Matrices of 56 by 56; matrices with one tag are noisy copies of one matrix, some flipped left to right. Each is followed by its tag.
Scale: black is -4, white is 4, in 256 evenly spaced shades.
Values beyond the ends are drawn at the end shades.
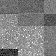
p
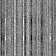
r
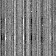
r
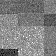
p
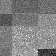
p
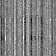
r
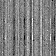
r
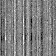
r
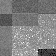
p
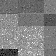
p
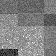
p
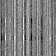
r
